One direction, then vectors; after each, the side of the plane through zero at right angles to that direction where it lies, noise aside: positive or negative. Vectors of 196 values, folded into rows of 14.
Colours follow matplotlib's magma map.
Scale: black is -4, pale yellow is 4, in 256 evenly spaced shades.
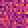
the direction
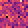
negative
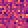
negative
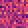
positive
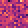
positive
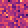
positive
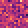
positive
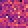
positive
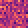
negative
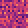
positive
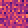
negative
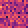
negative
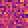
positive
